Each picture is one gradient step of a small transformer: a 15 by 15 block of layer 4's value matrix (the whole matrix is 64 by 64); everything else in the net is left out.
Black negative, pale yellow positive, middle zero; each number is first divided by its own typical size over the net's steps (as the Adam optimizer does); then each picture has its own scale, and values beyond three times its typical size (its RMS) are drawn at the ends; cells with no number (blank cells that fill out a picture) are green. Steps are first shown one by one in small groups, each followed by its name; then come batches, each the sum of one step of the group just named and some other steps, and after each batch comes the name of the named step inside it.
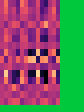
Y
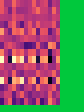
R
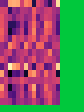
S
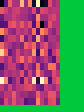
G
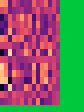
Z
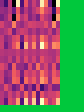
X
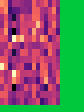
Z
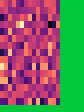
Z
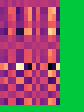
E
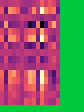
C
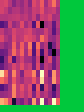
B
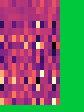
B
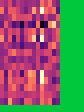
C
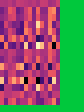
E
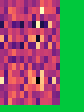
C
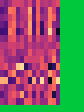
E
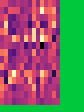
C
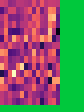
E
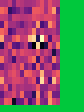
B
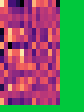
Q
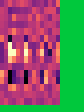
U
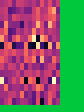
U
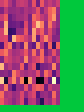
U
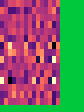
U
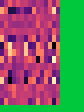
U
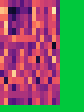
Q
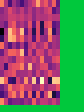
Q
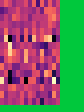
U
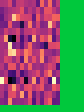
U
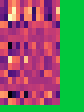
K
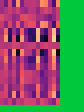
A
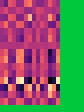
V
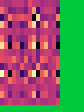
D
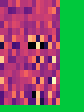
A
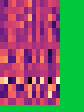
V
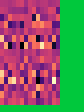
D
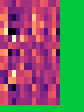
A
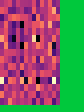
D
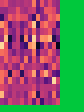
D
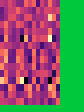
V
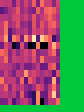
A
